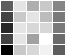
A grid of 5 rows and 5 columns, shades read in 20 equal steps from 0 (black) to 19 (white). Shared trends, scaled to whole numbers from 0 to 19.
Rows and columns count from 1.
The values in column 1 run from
0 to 7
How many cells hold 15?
3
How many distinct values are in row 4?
5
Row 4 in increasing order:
5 8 12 17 19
